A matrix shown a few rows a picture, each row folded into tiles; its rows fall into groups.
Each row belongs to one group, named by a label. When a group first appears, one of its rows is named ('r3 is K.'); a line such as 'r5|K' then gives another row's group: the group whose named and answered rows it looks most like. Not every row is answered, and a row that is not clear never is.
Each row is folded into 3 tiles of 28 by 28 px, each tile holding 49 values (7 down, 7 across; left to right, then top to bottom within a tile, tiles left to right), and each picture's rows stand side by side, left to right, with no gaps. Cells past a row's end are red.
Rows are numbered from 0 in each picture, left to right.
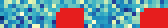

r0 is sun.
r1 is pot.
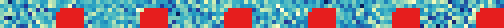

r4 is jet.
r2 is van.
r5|pot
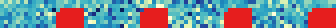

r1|pot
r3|sun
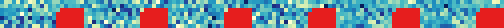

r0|sun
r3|van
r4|jet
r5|jet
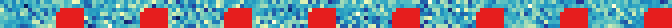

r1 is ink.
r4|sun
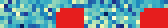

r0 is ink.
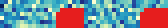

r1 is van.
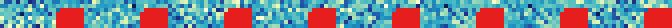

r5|jet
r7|pot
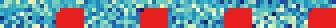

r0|sun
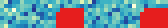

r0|ink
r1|ink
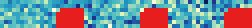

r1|ink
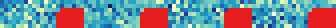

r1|jet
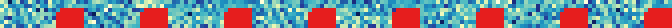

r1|pot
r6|ink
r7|van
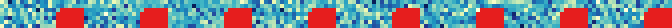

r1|sun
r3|van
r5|ink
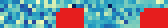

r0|van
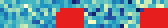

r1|pot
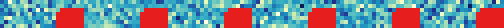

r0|van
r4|pot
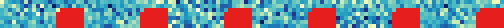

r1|jet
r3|ink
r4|sun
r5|jet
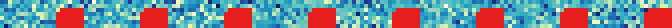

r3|jet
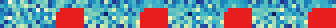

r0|van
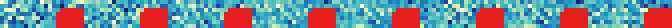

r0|ink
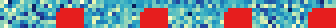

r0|ink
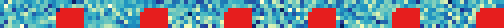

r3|van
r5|pot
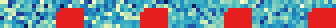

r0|ink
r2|jet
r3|ink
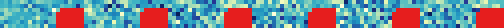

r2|pot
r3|sun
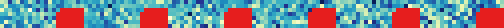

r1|jet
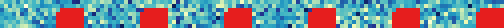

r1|pot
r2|ink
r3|pot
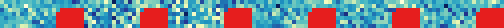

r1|pot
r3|jet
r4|pot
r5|jet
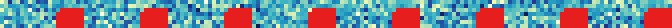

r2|van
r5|ink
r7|sun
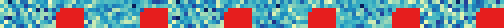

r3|jet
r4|jet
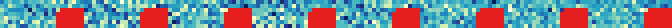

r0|jet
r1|van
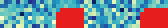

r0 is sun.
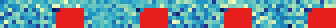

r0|pot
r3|pot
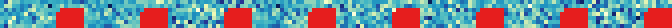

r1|jet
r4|ink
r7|ink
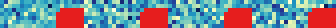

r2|van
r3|van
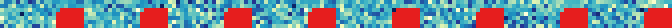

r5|van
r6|sun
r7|pot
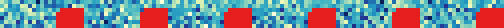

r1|jet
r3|sun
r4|pot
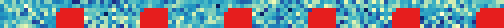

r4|van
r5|sun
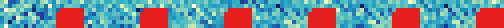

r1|pot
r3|jet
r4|jet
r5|jet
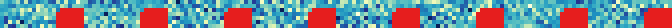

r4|sun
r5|pot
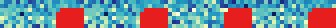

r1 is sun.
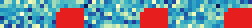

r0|sun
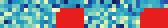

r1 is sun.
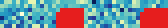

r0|sun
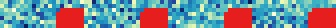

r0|ink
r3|sun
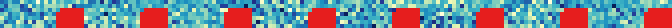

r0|van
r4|pot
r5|sun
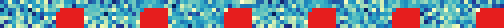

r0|van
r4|van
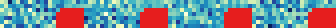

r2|ink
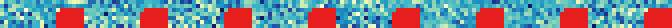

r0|ink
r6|jet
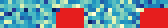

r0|pot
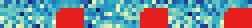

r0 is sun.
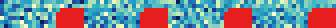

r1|sun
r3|sun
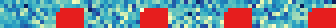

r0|jet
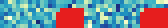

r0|van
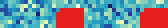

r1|jet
